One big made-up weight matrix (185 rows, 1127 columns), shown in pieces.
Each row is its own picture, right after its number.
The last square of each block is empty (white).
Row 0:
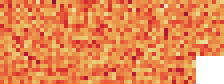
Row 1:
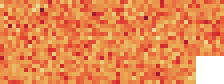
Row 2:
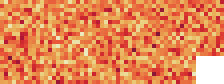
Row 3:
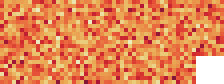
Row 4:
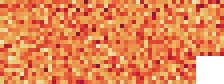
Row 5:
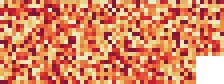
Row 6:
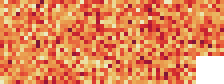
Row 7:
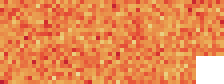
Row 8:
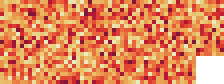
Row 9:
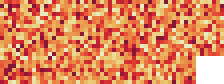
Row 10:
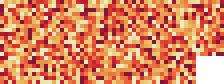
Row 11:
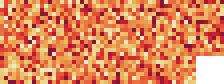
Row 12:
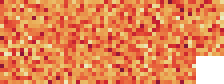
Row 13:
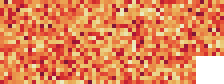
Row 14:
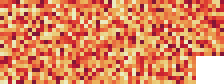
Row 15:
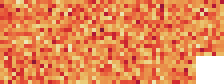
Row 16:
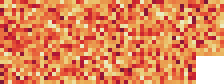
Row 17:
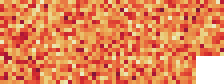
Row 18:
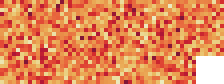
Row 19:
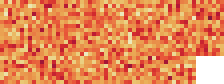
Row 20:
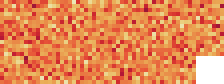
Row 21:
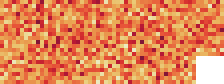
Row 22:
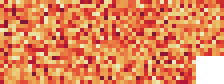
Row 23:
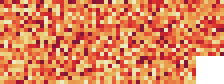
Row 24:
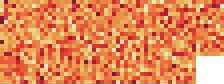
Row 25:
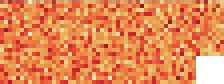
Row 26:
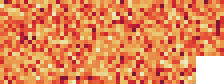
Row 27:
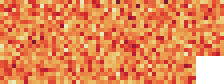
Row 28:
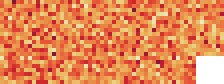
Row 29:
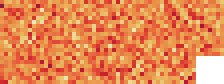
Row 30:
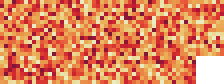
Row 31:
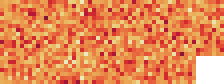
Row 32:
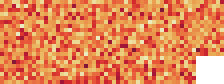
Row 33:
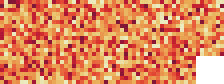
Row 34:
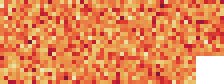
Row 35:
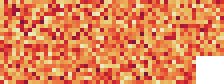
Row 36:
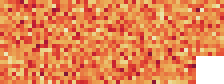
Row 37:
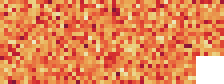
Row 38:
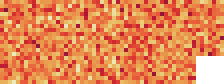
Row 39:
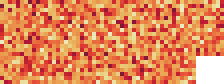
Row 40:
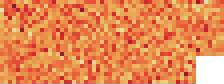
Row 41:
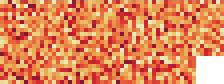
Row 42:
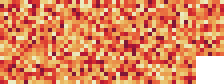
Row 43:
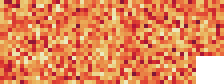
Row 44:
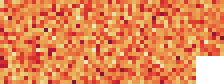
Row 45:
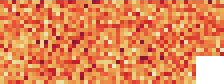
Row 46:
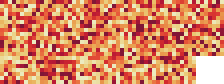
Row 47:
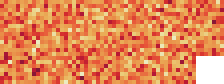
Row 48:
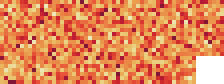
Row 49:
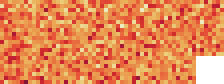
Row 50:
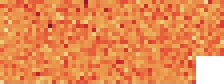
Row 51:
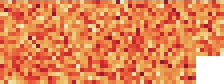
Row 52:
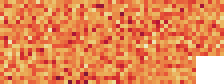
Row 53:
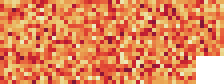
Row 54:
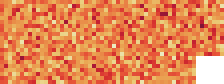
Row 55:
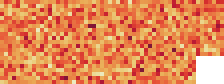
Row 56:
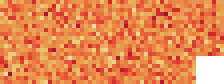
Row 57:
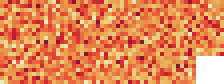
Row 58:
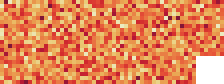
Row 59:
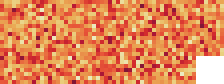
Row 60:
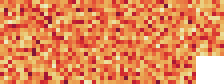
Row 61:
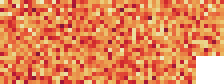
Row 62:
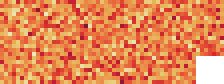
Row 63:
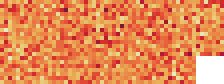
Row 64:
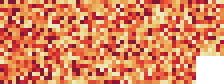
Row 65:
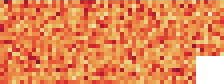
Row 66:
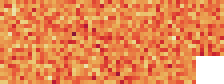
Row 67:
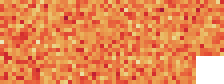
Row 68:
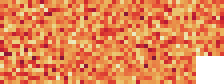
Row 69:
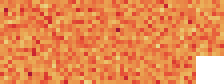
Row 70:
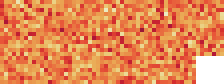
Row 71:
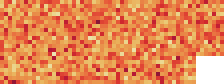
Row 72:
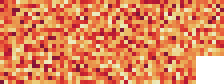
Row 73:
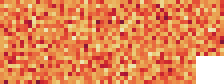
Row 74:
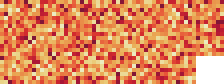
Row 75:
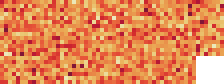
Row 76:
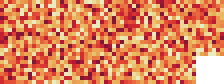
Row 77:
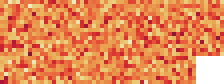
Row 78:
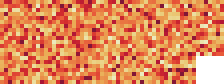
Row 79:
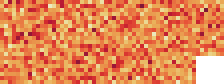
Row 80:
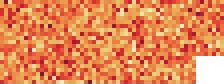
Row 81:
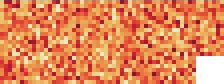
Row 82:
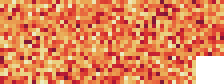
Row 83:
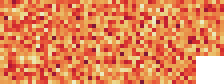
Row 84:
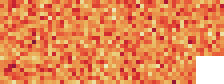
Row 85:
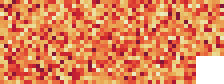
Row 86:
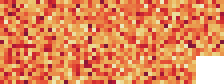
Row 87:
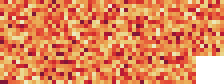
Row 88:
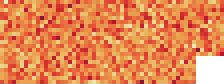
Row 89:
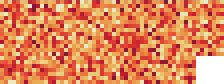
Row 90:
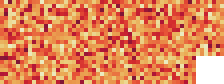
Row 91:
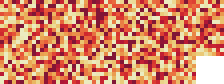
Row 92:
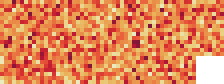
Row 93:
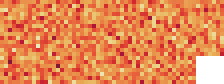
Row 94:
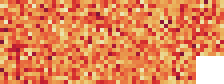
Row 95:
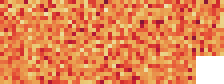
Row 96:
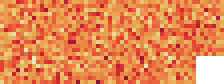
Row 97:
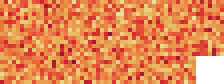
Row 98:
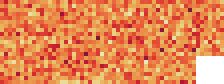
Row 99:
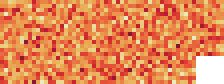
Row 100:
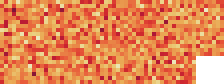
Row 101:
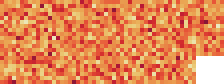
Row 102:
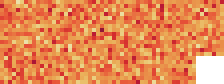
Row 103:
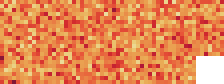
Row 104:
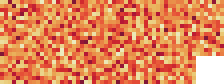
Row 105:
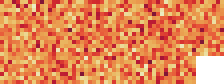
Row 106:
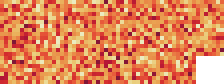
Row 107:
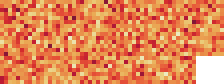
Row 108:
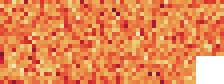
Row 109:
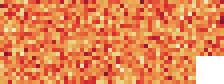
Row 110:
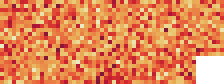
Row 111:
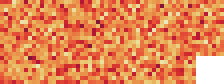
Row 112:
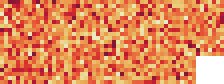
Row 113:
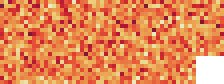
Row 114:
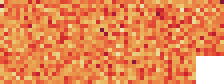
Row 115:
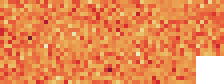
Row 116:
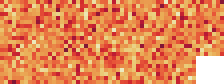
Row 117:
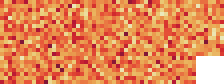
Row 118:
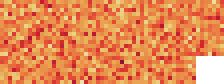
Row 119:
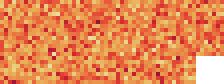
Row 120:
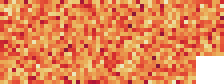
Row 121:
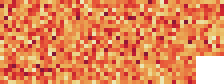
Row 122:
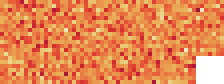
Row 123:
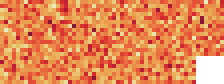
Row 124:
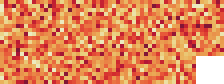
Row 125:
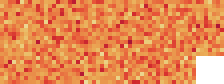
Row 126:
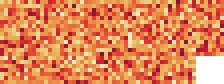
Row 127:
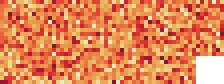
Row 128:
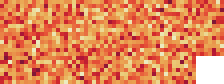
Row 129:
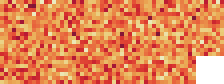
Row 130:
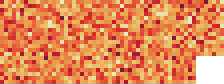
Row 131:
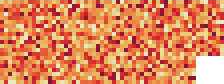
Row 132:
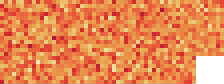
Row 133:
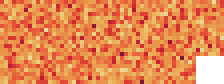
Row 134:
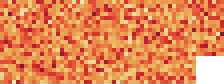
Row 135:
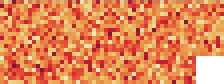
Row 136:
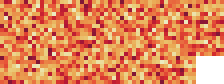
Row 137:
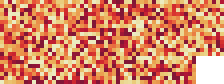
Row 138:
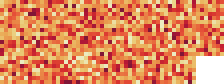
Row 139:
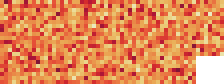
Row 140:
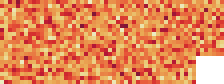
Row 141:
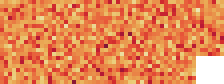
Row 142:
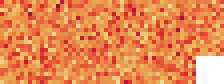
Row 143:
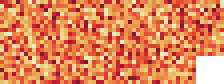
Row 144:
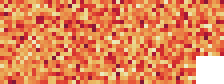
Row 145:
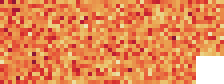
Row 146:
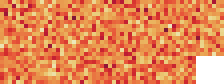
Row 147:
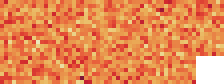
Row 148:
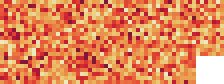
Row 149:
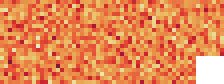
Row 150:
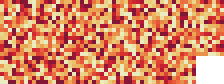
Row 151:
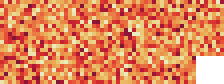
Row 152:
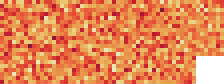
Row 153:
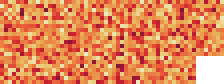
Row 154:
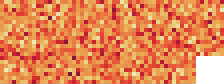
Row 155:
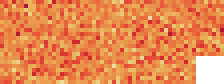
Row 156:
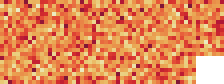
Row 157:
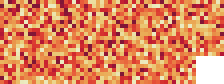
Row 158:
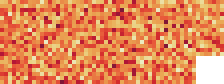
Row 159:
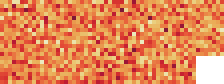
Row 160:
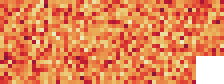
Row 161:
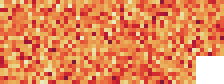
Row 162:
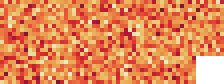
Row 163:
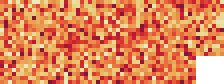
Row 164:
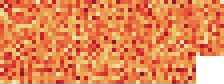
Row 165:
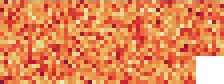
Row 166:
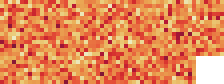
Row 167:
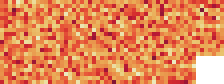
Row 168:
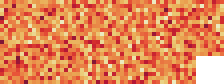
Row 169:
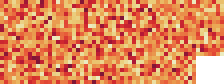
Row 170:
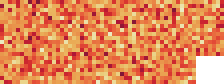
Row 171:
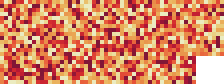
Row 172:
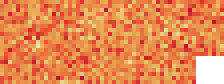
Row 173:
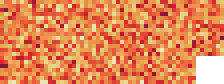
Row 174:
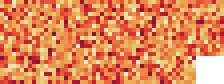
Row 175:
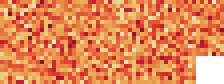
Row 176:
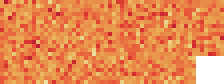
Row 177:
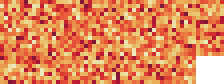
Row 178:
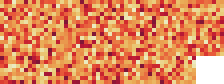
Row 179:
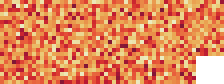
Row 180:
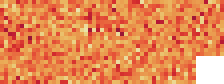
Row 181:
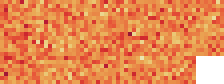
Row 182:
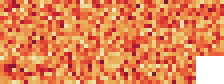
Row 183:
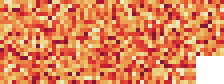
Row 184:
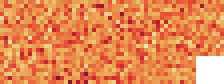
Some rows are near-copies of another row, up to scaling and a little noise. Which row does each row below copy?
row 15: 102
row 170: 39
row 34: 11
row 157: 113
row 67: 17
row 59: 53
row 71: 119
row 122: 36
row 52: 184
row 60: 69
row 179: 32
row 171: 135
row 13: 80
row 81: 43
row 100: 22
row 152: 132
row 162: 151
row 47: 128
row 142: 18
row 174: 178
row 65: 139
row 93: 149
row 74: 156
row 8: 31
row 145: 64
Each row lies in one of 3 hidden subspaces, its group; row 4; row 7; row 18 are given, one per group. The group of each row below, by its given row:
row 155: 7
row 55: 18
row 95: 4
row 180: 4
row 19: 7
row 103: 18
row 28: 18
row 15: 4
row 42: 18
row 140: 4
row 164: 18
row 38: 18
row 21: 7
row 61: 7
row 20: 4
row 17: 7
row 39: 4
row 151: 7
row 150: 18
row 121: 18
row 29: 18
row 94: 4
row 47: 7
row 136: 18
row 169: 18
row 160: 7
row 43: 18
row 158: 7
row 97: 7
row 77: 7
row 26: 18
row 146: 7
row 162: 7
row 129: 7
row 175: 7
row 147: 7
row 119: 18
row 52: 4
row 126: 7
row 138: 7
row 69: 7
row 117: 18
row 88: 18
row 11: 18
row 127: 7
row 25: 4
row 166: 7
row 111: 18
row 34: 18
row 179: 7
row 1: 18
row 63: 4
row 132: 4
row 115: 4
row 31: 7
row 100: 4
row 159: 7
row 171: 18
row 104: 7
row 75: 4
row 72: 4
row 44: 18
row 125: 7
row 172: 7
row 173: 18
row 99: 18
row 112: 4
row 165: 7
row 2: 7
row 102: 4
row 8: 7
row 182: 18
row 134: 7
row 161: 18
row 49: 4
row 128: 7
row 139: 18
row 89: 18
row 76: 4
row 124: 4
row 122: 4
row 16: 4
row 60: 7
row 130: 4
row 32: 7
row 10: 4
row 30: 18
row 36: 4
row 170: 4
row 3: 7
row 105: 7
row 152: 4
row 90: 7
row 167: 4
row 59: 18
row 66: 4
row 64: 4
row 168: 4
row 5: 7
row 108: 18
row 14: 7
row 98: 7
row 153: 4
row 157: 4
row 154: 18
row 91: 7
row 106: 7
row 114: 4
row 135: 18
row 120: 18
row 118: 7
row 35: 4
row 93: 18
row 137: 7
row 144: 18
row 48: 18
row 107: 7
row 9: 18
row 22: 4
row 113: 4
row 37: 18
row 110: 7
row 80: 7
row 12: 4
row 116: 18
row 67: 7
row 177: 18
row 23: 7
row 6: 7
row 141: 18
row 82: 18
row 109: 4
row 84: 18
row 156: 18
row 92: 18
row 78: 18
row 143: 4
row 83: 18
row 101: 18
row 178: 18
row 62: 4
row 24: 4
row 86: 4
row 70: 4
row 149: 18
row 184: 4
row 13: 7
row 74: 18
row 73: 4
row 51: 18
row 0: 18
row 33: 4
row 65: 18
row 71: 18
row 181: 7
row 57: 7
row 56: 18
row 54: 18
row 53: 18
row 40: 4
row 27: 18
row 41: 7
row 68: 4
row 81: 18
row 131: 18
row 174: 18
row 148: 7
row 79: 4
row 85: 18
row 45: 7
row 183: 18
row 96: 4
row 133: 18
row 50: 4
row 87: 7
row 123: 4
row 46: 7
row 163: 4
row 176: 18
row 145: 4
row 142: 18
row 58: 4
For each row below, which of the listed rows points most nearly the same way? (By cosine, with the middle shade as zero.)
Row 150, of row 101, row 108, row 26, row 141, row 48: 48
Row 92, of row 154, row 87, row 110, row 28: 28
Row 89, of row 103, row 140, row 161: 161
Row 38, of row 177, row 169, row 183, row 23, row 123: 169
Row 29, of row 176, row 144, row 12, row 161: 176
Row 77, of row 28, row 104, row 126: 126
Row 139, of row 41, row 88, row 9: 9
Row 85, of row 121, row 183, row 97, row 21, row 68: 121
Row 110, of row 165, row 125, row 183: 165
